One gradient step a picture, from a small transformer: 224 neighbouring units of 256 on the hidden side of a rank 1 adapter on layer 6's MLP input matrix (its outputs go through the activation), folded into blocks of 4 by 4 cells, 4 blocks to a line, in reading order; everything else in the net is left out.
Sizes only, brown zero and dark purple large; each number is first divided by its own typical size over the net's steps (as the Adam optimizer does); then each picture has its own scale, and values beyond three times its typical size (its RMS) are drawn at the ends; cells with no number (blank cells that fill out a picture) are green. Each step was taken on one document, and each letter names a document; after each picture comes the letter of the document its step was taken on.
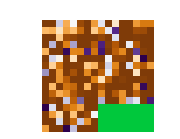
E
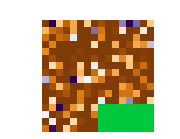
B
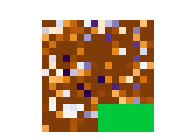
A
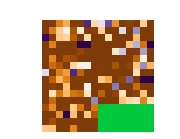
A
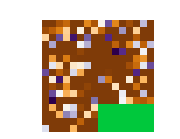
A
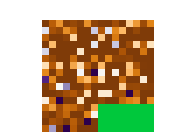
B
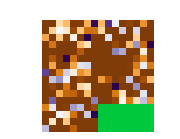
A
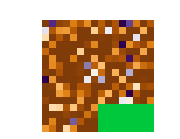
B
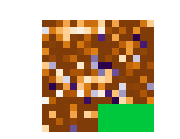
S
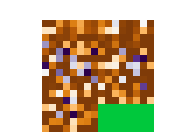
E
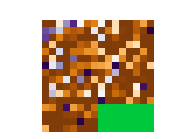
E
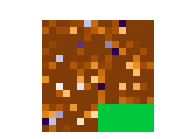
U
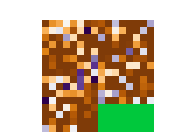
S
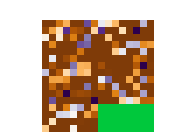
A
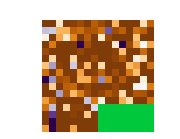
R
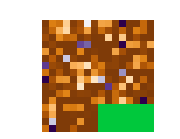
R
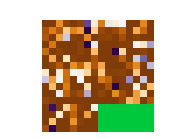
R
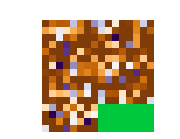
E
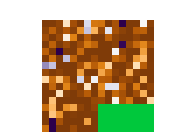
R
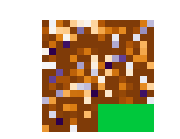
S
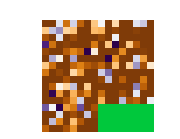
E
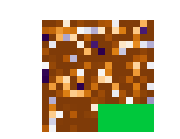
R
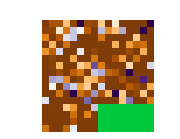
S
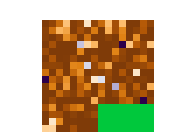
R
